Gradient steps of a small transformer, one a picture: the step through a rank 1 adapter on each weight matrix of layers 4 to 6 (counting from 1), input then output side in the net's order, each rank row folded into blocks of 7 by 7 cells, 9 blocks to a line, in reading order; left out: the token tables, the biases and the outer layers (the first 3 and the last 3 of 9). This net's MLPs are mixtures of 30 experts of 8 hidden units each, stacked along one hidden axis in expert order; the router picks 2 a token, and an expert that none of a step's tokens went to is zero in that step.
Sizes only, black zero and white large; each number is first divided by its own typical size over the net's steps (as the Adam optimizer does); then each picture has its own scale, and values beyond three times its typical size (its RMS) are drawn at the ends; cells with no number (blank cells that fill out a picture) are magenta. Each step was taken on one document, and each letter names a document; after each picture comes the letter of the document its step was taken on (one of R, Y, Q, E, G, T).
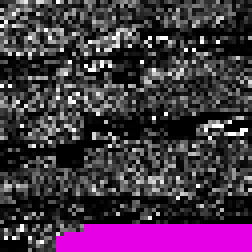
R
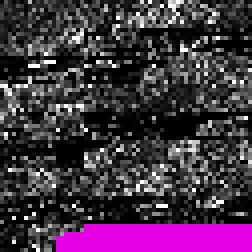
R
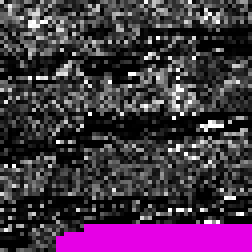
R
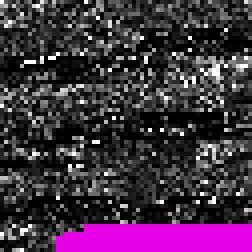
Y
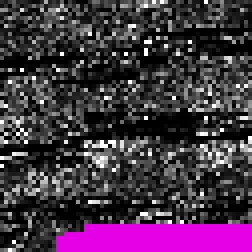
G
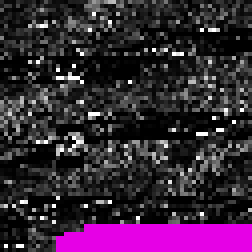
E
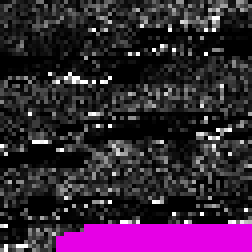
E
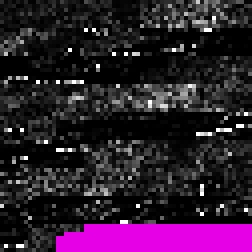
E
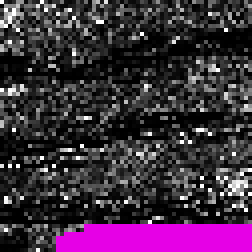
Y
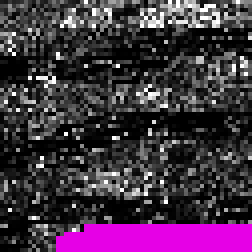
Y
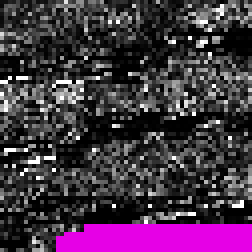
R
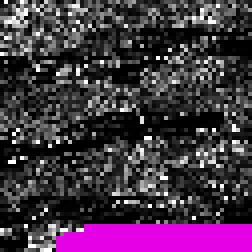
R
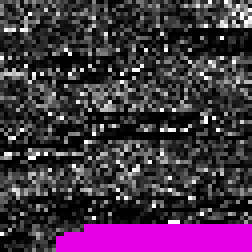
G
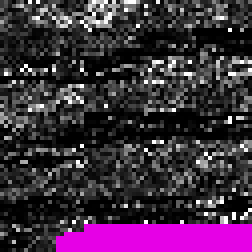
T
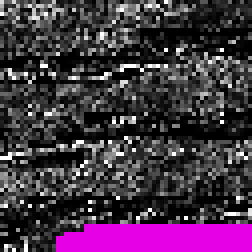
G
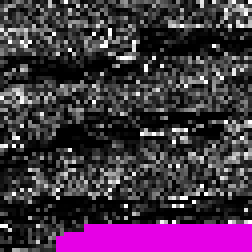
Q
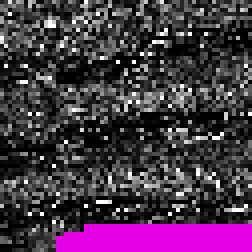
Q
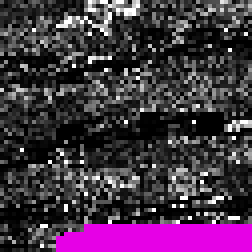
Q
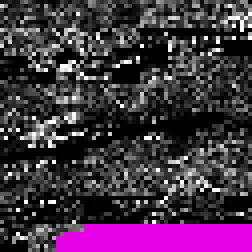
R
